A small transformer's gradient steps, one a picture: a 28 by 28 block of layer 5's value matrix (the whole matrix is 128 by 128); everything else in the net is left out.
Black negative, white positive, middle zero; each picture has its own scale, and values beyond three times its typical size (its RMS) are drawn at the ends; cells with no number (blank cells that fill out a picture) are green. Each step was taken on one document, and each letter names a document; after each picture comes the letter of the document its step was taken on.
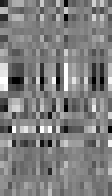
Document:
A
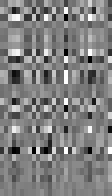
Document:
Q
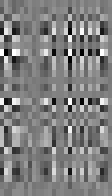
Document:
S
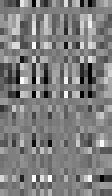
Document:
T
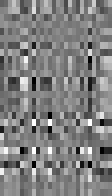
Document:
T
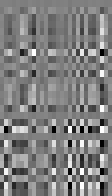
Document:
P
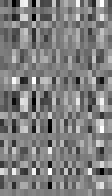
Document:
T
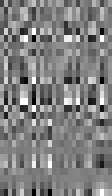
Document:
T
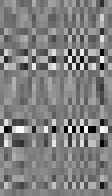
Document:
P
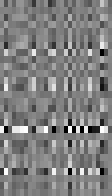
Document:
P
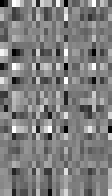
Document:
A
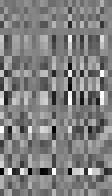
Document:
S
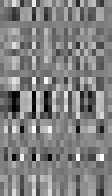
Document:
T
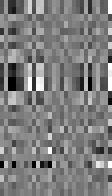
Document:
A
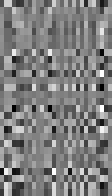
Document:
P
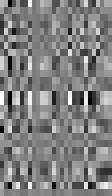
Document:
S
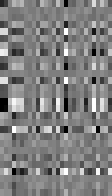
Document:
A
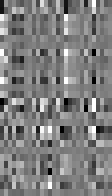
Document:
A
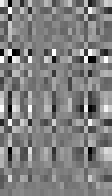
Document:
S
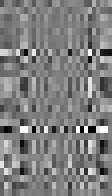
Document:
P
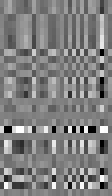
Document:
P
